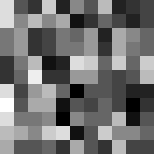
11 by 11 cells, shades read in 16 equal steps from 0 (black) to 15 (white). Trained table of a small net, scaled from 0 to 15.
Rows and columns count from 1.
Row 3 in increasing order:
2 3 4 6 6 7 7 8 9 9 10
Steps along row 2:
down up down up down up up down down up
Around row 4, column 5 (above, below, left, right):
7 2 4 7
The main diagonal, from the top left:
13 8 3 4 2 9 5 6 11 8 4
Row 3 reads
7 9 3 4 7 6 9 2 10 8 6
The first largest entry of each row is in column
1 1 9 9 6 3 1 1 1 5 9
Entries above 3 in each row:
7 8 9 9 8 8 8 8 9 10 9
